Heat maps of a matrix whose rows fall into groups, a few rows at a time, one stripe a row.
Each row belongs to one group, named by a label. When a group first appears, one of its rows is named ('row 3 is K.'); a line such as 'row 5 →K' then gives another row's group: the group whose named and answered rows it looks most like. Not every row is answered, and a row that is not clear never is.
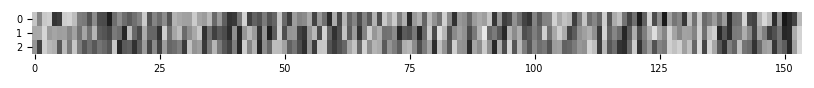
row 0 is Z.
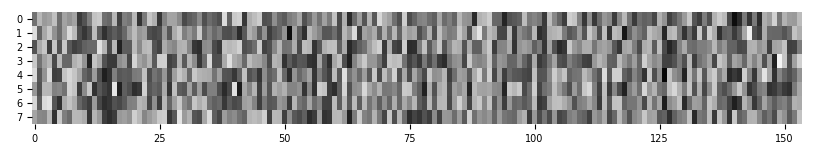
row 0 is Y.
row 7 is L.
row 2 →Y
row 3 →L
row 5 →Z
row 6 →Z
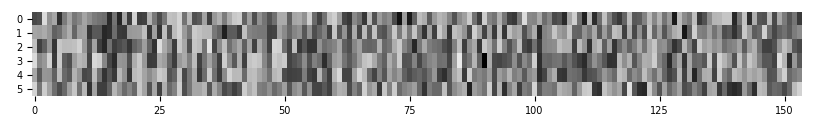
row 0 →Y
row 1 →Z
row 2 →L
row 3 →L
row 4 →L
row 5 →Z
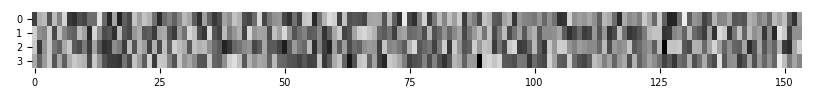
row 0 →Y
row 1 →L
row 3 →L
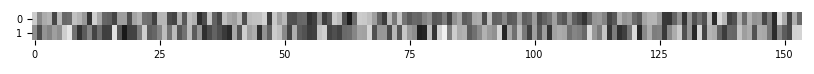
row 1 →Z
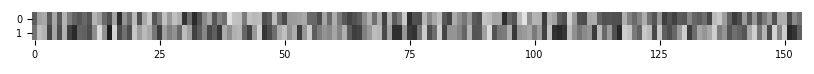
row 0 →Y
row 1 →Y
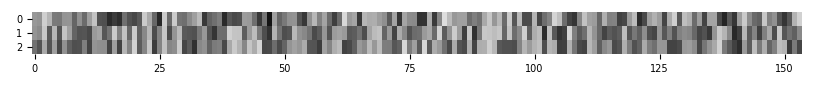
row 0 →Z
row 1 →Y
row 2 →Y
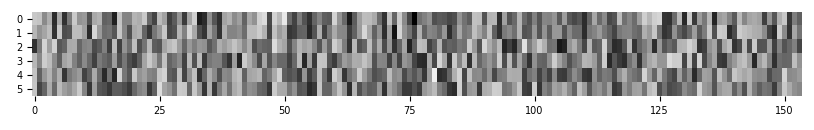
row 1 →L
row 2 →Y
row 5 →L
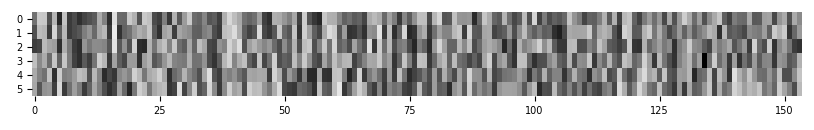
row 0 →Y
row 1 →Y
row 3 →Y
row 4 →L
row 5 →L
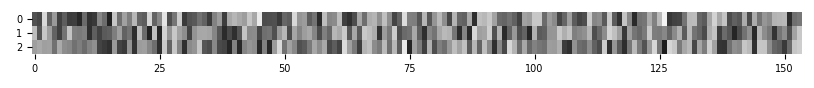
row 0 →Y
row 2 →Z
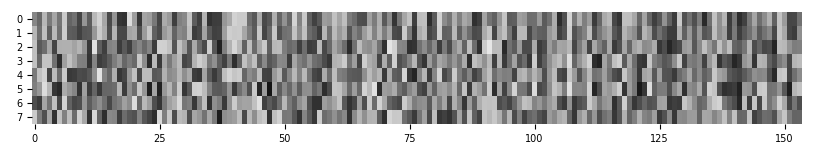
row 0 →Y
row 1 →Y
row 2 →L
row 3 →Z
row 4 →Y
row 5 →Z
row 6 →Y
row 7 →L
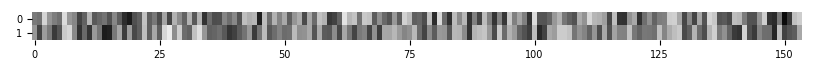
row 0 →Z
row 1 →Z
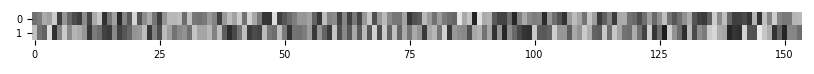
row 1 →Z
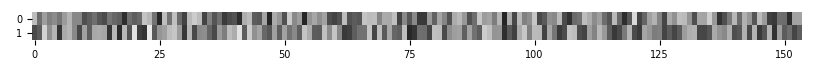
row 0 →Z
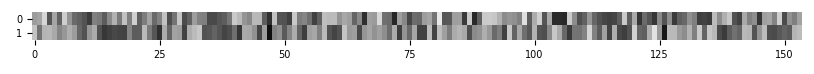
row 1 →Z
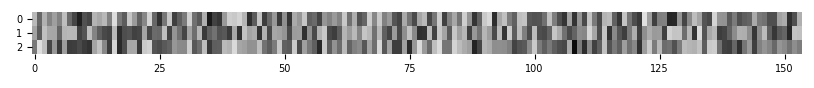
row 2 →Y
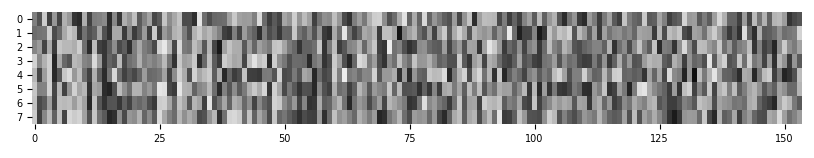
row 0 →Y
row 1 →Z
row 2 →L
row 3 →L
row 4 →Z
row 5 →L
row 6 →L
